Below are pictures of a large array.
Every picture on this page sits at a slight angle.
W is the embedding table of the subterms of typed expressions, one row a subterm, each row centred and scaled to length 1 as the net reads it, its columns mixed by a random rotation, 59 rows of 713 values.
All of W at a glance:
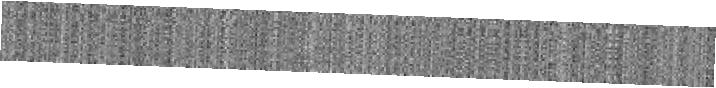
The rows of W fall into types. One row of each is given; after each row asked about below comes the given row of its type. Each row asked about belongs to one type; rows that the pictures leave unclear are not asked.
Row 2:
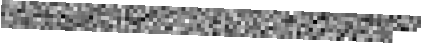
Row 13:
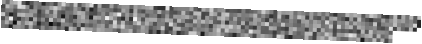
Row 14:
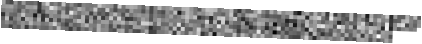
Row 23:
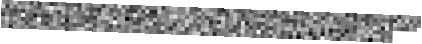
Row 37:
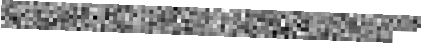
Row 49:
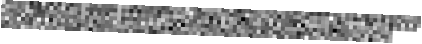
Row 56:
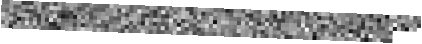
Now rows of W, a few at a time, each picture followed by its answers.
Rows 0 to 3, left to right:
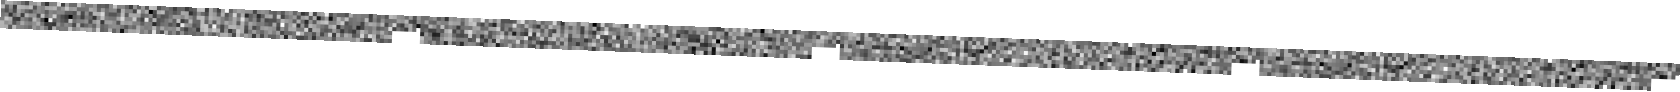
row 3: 2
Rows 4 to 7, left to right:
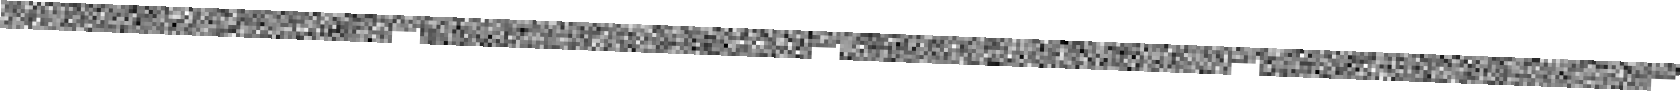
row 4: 23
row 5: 14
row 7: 13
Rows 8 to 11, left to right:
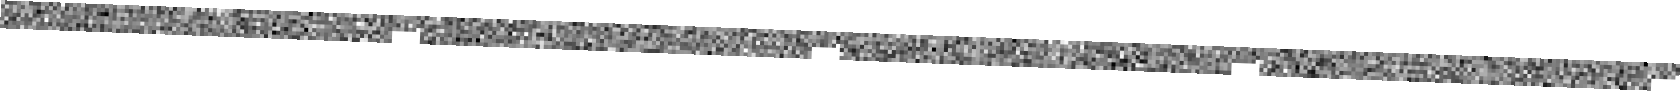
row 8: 49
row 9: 13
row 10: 37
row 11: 56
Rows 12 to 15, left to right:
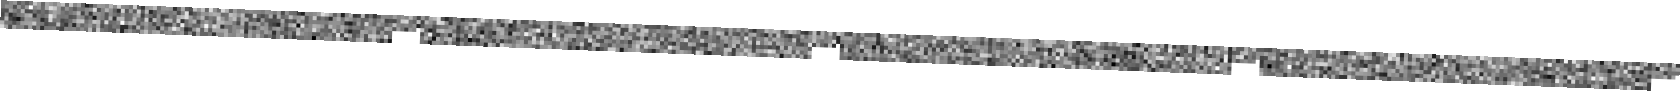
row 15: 14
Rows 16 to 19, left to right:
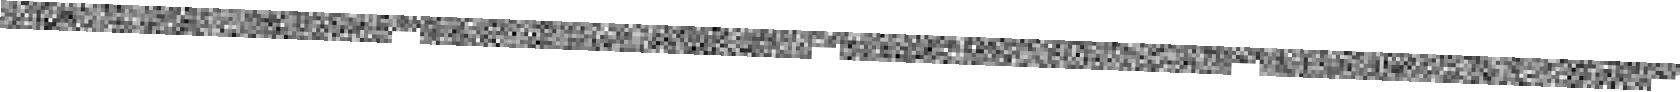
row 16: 37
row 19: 2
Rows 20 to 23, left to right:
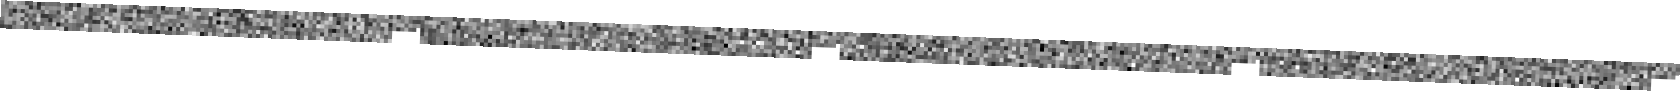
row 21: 14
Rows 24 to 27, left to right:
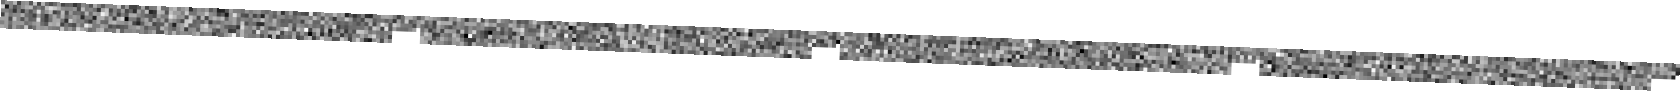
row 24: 23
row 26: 49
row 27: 13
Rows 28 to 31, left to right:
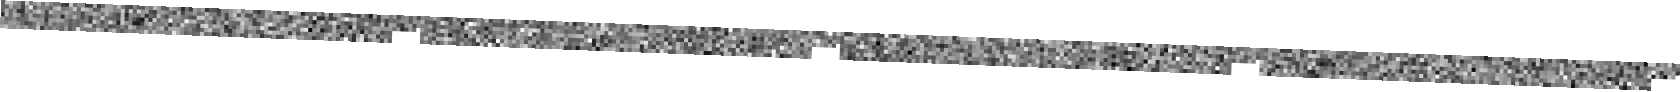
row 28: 2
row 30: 14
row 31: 56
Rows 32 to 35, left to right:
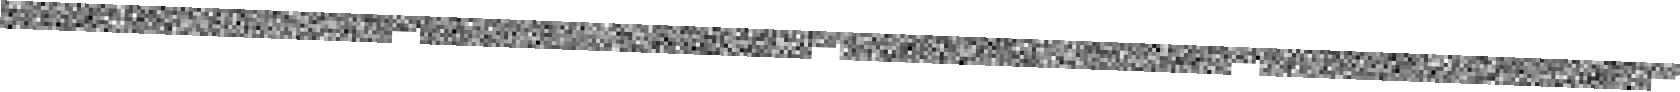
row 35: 23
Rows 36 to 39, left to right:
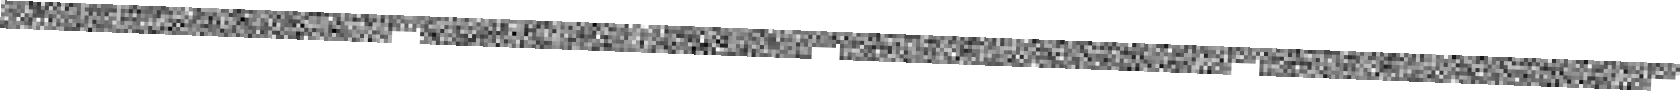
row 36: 49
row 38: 23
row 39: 23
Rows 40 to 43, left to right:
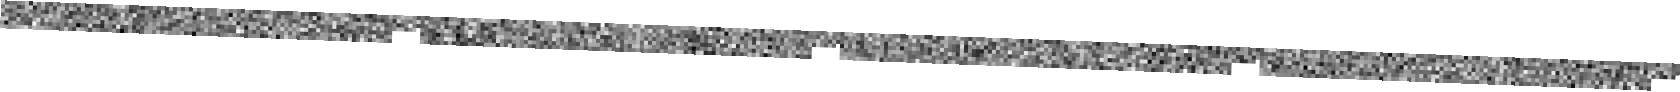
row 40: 49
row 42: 2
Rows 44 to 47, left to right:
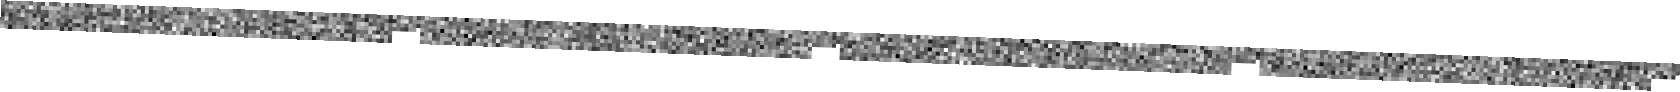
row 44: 14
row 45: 37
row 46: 13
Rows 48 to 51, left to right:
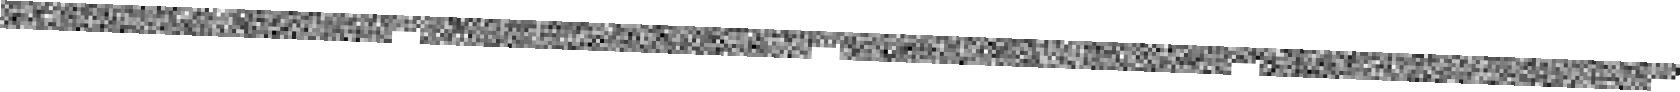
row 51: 13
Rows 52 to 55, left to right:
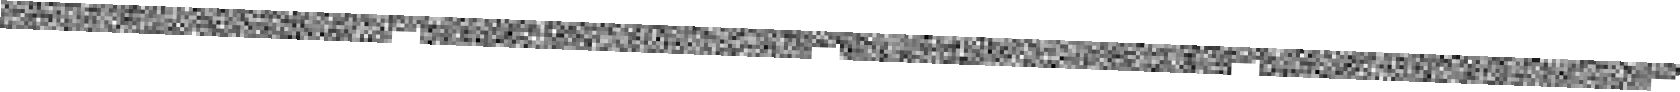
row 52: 23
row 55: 13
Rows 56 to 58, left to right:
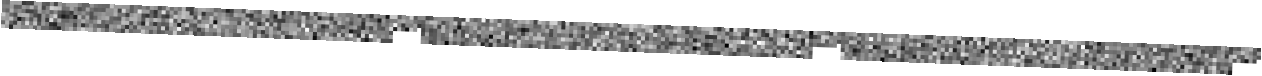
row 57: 14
